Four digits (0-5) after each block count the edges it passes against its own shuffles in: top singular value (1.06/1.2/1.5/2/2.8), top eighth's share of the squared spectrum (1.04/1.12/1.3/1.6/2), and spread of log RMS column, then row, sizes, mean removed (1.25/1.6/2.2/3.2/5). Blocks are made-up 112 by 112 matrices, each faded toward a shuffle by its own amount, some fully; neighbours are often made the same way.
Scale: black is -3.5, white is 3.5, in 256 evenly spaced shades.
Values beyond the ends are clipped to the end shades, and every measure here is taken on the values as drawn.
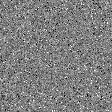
2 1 0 0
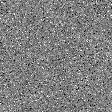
0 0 0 0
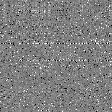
4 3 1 2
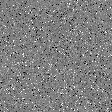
2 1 0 0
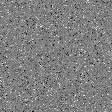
0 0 0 0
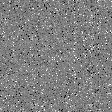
3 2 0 0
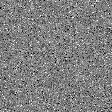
3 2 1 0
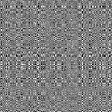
5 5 4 4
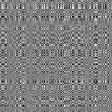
5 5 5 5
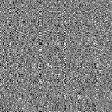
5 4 3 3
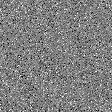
2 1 0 0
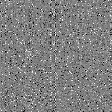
4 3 2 1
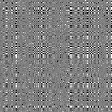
5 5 4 4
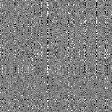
5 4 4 2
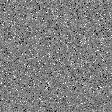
3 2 0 0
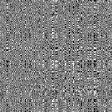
5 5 4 3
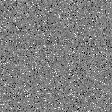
3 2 1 0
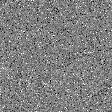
2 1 0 0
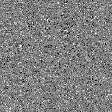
3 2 1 1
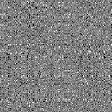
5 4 3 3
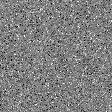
2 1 0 0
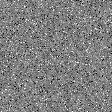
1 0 0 0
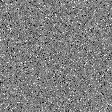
1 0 0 0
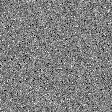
0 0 0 0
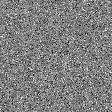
0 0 0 0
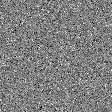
0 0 0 0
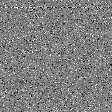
3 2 0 1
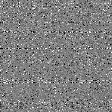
4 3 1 3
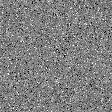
2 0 0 0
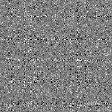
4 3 3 3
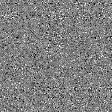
2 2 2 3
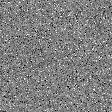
0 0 0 0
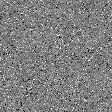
0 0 0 0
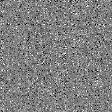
2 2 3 2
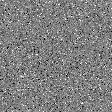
1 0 0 0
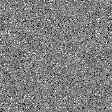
2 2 2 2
